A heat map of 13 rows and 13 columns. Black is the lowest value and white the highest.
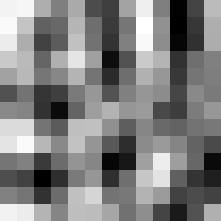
Calmest part: middle right. Odd rows or columns: none. Stripes: upright, repeating 3 times. Rings: centred on the top left. Ninth with the highest average: top left.
